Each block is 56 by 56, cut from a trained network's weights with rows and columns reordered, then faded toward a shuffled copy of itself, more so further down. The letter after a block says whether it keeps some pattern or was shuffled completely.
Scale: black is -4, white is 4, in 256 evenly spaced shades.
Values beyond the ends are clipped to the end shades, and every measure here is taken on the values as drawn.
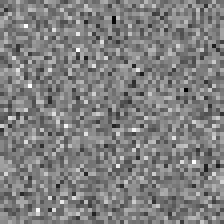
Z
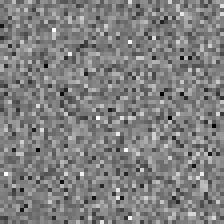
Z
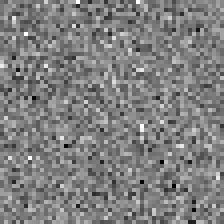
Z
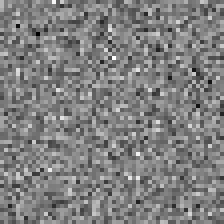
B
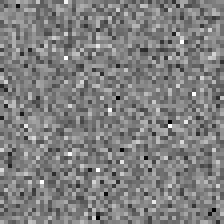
Z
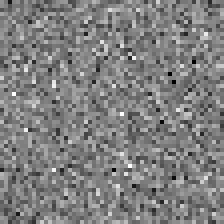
Z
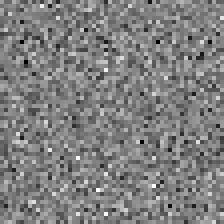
B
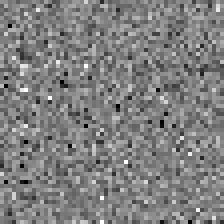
B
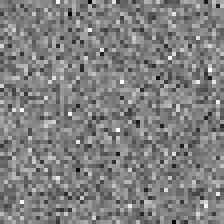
Z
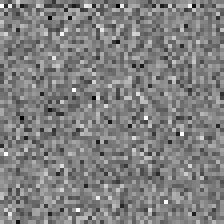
B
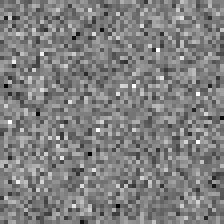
Z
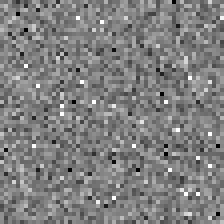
Z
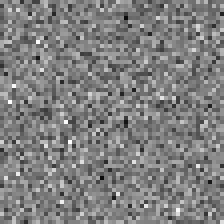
Z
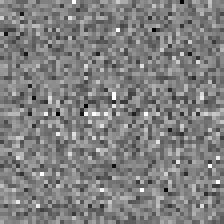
B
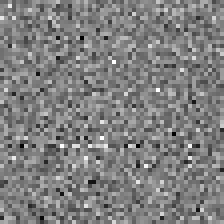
B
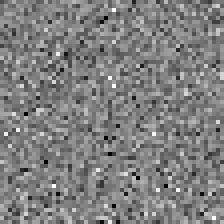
Z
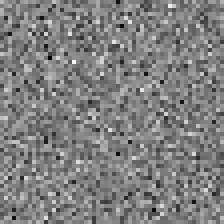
Z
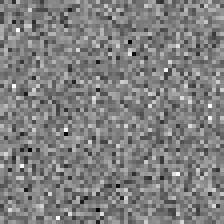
Z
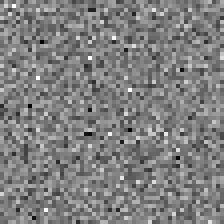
B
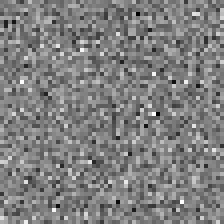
Z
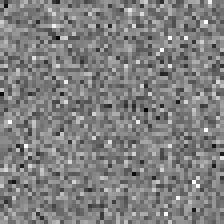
B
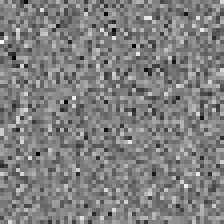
B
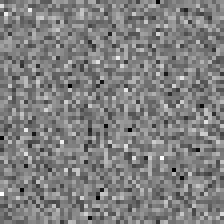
Z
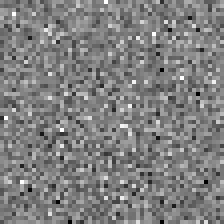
Z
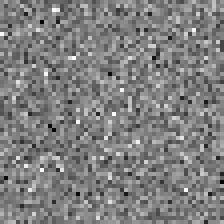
Z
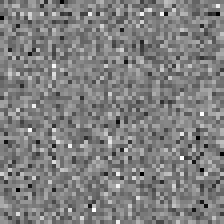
B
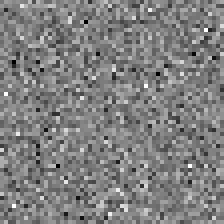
Z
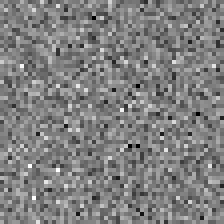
Z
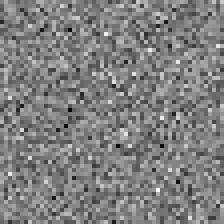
Z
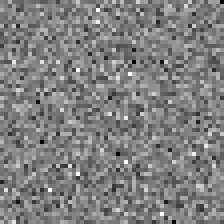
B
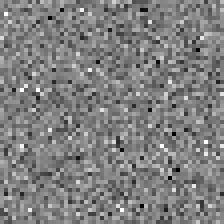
Z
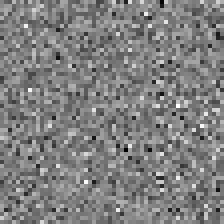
B
